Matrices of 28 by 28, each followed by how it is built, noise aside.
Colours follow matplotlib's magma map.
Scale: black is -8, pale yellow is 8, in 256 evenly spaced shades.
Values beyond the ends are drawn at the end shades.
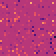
sparse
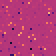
sparse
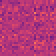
low rank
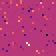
sparse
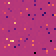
sparse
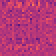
low rank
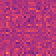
low rank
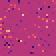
sparse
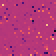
sparse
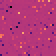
sparse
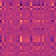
low rank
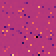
sparse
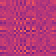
low rank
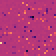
sparse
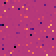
sparse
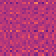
low rank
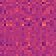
low rank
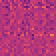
low rank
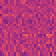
low rank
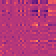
low rank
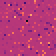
sparse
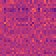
low rank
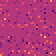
sparse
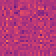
low rank
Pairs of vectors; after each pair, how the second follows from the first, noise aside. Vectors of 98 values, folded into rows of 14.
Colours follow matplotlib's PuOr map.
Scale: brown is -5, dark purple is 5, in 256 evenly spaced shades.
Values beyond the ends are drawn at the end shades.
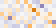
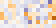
shuffled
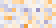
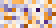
scaled up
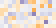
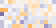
shuffled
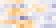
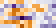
scaled up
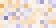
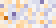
sign-scrambled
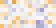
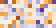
scaled up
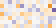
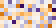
scaled up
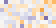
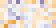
shuffled
